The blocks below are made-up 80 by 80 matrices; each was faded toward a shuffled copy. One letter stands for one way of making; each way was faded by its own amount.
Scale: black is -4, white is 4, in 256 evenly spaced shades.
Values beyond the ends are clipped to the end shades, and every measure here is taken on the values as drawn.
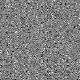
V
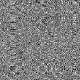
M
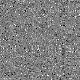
V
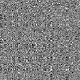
M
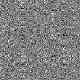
M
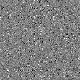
V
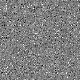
V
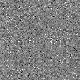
V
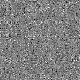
V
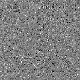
V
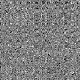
M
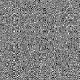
M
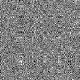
M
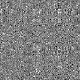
M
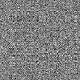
M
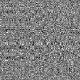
M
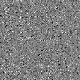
V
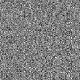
M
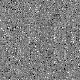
V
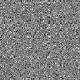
M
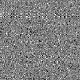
M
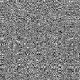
M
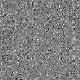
V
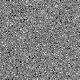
V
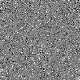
V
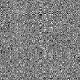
M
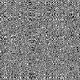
M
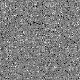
V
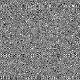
M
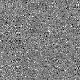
V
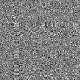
M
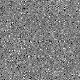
V
